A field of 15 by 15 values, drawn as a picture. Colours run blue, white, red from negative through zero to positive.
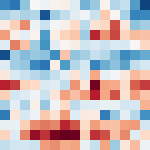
The ninth with the highest average is the bottom middle. Horizontal stripes repeat 3 times down the table. The values follow a bell shape.
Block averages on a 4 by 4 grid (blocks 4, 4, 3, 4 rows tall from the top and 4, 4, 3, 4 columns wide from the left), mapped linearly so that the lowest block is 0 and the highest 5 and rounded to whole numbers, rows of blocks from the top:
1 1 2 1 | 0 0 0 0 | 2 2 4 3 | 2 5 3 2
